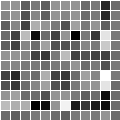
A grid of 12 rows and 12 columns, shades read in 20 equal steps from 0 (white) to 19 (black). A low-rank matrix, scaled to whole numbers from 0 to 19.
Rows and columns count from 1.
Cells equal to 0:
1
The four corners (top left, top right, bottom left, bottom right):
8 11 11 11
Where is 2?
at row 4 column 11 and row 9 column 11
